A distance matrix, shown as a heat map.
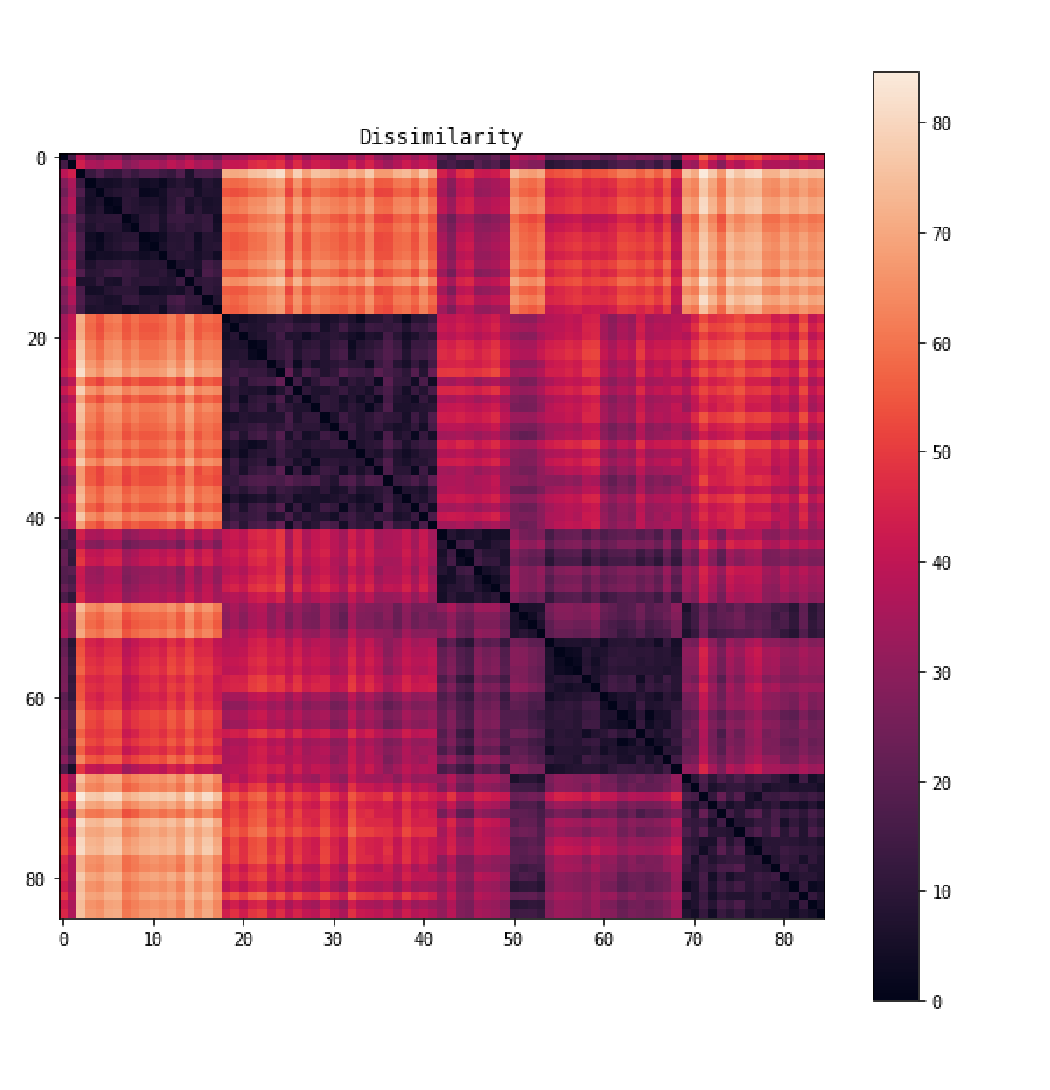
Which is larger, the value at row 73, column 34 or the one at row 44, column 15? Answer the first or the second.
the first
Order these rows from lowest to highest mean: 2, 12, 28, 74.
28, 74, 12, 2
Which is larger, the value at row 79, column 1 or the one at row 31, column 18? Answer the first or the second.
the first
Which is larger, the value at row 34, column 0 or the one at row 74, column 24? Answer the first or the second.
the second
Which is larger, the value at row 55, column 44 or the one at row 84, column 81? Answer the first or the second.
the first
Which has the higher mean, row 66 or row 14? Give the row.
14
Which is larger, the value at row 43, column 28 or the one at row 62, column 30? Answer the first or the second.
the first
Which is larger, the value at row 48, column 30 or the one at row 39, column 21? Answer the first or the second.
the first
